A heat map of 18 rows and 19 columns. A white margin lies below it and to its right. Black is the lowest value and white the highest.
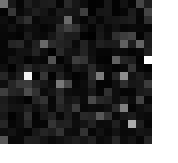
Histogram: skewed, a long tail of high values. Average level on the scale: 10%. Grain: fine.
